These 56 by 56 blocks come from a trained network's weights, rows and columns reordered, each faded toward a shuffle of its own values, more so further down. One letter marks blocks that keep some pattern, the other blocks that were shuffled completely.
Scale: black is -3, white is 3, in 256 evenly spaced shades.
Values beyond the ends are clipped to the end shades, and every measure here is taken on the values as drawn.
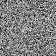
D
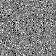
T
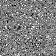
T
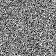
D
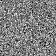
D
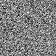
T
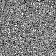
D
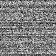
T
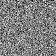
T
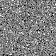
D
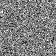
D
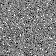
D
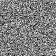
T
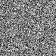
D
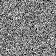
D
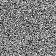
D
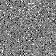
T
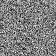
D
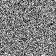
D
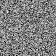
D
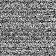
T
